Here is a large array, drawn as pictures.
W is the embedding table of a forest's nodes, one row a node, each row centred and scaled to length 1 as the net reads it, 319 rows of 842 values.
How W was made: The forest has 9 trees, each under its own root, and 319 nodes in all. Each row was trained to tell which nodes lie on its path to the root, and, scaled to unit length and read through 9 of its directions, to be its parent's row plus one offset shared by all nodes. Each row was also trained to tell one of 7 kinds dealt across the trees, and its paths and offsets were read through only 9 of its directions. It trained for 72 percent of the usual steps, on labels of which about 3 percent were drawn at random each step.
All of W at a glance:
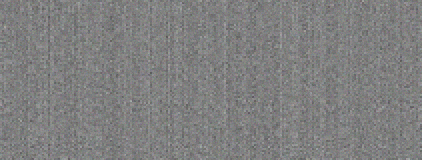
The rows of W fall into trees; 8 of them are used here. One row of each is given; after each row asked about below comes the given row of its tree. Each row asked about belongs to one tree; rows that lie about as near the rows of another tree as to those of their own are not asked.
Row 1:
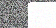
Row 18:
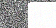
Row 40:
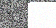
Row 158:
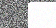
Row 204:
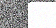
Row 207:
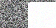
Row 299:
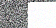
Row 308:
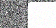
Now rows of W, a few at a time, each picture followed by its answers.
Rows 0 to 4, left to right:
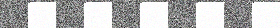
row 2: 308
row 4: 207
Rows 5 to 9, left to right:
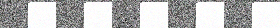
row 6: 1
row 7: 207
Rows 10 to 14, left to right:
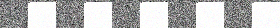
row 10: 1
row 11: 1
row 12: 18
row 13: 18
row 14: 207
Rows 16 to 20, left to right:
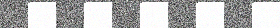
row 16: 18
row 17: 1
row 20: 207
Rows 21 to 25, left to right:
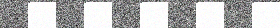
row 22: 18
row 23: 158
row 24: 158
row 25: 18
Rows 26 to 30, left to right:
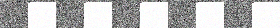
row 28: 1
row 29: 299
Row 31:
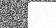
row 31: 40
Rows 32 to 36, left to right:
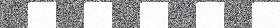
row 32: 299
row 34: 207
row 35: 158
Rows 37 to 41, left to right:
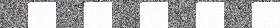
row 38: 1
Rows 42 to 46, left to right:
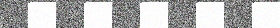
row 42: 299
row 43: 204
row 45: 299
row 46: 299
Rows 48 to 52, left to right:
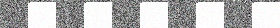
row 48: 207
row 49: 299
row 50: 207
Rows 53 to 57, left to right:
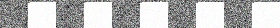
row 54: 207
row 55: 204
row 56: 207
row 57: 18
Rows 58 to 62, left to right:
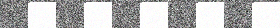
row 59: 299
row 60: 299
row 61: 204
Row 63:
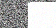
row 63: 207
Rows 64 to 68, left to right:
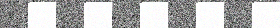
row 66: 204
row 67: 207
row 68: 299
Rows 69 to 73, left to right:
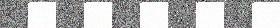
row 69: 40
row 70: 158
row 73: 204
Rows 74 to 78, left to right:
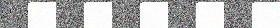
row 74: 1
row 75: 299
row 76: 1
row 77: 1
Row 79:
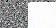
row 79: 207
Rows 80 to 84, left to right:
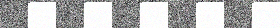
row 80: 1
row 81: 204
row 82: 299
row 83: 207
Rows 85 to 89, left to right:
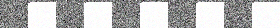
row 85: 1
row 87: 158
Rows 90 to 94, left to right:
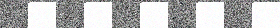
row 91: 158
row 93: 299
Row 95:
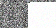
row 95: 204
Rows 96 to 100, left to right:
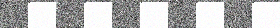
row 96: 299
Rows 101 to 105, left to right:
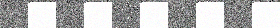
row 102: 18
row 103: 158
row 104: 204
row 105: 1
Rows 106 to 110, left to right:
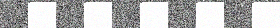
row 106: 207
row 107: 207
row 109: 204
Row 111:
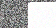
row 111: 299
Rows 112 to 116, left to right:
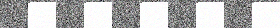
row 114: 204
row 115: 207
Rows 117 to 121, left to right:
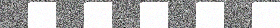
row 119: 299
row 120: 204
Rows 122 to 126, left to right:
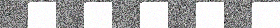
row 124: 1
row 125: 207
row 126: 1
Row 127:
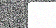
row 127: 308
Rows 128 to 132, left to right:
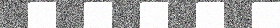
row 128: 299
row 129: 299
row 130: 204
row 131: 204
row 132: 299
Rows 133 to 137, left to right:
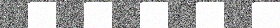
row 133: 204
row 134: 299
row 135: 158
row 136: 204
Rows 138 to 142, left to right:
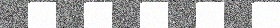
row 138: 158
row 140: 207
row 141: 158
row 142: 204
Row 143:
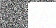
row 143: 207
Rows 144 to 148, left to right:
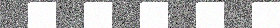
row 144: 18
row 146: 204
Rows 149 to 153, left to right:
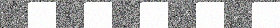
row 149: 158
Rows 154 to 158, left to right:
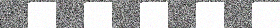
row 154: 204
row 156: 158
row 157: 207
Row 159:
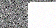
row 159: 299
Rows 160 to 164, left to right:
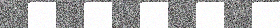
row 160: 204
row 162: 207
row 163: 18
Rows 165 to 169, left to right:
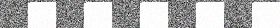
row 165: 299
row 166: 1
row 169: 207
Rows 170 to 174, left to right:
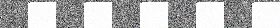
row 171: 207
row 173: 158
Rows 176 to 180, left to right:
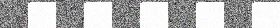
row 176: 207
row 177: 1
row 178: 158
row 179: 1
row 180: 18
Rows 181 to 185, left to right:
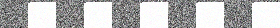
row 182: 1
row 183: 158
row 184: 207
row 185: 204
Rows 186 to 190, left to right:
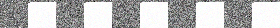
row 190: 299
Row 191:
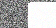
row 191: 158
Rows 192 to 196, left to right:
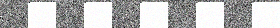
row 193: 207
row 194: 204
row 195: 1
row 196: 204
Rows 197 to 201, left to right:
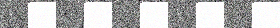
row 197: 299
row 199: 1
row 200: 299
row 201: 299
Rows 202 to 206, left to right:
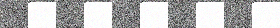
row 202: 158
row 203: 158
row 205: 299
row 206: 18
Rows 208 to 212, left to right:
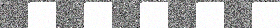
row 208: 204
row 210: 40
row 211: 204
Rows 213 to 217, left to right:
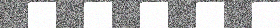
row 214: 1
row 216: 40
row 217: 299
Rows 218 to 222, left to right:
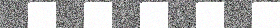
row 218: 299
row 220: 299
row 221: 299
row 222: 158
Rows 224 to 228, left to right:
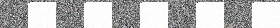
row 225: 207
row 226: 18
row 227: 207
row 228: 1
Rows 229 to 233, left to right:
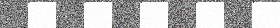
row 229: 158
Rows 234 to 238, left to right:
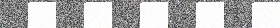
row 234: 207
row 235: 18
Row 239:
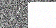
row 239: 299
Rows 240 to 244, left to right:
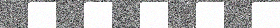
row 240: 308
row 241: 1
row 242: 207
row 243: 308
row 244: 1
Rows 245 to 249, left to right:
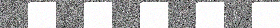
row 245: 18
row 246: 207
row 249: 299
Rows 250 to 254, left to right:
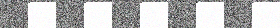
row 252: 204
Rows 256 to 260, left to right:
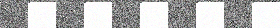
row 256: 207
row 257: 204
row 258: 1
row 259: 204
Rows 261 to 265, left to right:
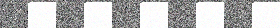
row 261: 204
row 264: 158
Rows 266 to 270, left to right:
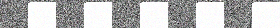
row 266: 40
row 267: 18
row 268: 158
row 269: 207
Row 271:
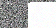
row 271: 204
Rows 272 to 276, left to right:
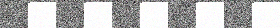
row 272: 204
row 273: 204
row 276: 1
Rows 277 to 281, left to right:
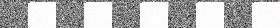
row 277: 1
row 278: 1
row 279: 204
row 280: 204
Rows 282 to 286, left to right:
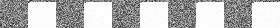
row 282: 204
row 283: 18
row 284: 207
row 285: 158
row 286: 1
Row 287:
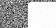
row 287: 204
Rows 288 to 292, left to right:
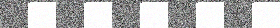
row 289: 204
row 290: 299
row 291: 299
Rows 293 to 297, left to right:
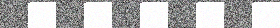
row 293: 1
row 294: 1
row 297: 207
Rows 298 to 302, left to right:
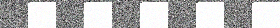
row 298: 299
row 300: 1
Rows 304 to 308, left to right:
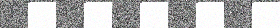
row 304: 158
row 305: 1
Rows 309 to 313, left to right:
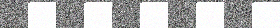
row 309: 299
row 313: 158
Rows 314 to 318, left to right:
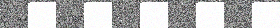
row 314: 1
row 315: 207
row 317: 1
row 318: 1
